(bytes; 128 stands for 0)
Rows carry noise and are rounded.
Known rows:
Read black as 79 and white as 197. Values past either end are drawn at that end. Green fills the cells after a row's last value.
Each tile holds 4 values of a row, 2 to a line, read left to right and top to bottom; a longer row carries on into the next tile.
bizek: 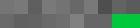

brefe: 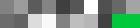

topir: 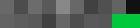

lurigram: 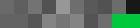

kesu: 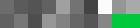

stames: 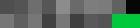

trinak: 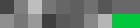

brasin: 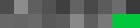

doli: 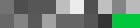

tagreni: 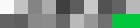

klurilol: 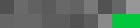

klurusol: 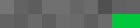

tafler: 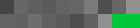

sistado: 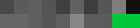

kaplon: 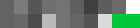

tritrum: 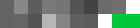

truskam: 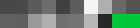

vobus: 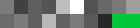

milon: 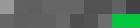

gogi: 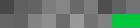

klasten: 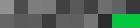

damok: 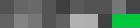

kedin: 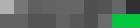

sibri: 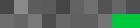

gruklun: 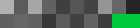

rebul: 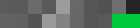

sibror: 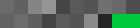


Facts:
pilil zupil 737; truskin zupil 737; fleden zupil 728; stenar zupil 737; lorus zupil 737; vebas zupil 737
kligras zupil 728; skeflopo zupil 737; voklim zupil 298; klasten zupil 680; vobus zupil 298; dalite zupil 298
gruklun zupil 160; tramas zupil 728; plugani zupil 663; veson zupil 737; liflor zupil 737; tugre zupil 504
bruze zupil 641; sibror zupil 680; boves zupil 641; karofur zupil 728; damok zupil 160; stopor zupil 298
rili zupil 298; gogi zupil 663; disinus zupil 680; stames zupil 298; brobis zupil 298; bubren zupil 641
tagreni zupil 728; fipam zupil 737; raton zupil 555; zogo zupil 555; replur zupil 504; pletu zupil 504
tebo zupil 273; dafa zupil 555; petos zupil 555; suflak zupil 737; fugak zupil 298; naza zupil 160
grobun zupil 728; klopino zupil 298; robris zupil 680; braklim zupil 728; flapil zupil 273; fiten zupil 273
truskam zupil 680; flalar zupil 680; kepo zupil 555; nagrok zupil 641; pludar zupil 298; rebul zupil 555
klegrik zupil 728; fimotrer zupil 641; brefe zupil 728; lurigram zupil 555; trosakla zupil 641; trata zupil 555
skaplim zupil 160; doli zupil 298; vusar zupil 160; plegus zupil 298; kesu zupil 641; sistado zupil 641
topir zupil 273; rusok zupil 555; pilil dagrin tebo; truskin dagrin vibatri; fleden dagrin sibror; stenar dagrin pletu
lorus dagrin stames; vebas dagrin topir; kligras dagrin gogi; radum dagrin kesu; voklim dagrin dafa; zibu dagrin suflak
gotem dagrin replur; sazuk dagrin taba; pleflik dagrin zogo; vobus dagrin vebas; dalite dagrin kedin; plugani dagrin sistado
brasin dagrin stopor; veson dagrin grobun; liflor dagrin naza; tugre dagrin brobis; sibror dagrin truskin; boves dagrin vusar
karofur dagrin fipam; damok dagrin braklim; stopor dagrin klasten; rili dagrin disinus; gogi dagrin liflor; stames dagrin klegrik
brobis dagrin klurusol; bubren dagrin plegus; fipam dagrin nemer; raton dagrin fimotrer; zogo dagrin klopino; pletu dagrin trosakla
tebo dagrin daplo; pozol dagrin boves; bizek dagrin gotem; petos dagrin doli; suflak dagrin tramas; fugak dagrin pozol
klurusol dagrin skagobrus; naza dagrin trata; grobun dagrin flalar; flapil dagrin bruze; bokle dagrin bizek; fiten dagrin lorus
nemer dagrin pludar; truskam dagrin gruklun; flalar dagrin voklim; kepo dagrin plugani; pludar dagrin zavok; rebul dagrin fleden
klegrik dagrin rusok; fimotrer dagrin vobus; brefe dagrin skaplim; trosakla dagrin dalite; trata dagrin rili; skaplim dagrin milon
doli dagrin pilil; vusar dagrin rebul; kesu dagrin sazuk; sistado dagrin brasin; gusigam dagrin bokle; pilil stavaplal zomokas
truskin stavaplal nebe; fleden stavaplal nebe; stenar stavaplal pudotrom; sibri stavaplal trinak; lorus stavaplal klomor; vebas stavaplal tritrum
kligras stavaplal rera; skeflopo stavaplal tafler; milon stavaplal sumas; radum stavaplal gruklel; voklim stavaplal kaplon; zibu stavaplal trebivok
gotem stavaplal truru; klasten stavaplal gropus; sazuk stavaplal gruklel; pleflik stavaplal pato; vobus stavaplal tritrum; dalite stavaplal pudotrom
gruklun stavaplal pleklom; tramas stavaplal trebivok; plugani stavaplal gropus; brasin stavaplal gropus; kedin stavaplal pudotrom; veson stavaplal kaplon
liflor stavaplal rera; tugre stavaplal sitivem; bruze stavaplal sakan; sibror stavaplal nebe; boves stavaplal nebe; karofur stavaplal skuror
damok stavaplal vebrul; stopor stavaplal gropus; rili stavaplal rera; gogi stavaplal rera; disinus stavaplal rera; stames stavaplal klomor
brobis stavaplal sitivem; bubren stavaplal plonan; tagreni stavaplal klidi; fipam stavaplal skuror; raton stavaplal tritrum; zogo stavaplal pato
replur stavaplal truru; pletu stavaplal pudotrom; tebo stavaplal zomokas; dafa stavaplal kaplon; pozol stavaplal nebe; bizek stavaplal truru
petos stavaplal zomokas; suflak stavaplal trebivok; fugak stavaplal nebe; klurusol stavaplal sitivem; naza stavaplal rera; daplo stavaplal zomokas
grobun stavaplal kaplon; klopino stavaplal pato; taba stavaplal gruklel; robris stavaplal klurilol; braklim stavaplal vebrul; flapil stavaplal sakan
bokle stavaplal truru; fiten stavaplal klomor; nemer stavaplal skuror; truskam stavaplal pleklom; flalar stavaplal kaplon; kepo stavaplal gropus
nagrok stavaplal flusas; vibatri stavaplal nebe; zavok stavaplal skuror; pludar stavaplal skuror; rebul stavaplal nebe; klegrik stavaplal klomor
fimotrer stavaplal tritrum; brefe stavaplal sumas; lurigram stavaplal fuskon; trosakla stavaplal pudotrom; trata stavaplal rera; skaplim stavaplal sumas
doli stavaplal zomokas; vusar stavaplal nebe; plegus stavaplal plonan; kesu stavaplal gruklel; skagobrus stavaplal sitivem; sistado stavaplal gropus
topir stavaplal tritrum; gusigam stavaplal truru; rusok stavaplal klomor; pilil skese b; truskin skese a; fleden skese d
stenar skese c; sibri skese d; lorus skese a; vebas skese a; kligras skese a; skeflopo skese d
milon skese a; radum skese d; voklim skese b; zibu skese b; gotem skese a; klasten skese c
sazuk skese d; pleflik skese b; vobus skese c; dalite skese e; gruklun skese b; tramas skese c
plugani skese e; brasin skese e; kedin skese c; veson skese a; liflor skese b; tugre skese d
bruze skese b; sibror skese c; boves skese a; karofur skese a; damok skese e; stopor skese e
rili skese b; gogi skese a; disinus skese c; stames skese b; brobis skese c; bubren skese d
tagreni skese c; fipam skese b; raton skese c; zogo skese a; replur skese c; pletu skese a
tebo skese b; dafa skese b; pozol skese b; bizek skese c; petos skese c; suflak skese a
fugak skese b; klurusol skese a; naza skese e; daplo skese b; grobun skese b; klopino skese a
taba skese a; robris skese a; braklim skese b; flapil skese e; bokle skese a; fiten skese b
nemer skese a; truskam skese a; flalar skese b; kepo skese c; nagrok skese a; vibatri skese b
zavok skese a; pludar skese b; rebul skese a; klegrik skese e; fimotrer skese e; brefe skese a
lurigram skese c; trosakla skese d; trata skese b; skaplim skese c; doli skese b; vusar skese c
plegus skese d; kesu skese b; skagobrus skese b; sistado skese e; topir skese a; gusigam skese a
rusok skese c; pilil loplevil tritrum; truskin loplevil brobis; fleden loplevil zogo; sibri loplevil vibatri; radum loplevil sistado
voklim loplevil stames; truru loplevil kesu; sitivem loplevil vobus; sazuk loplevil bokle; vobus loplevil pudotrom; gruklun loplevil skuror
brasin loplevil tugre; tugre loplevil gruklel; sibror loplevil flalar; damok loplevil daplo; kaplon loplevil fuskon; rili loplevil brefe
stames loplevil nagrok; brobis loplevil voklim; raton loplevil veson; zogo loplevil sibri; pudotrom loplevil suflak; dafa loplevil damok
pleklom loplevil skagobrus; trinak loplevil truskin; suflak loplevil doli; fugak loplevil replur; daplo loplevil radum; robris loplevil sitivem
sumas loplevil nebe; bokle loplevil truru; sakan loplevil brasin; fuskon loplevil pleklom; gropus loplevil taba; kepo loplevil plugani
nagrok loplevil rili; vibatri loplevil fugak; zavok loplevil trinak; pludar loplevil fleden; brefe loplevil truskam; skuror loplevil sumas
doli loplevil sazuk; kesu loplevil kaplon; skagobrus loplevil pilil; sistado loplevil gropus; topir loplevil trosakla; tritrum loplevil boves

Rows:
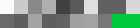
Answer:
grobun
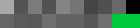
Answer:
rusok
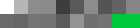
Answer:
tramas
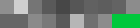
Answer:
klegrik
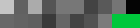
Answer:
dafa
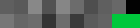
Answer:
voklim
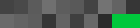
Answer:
vebas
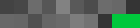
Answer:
pletu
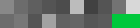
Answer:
sazuk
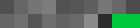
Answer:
vusar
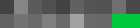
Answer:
plugani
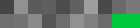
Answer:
radum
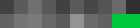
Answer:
naza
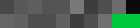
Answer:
plegus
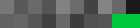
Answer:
tebo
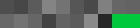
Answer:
lorus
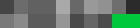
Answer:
fugak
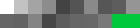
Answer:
braklim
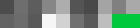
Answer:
boves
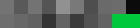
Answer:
pludar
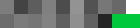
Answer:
robris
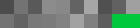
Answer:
gusigam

